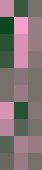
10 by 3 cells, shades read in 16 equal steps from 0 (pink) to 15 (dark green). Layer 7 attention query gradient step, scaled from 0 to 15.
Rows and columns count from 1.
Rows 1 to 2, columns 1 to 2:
3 12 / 15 0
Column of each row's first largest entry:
2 1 1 1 1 1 2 2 1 1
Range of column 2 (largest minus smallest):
13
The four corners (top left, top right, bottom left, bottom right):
3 8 9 8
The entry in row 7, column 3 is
7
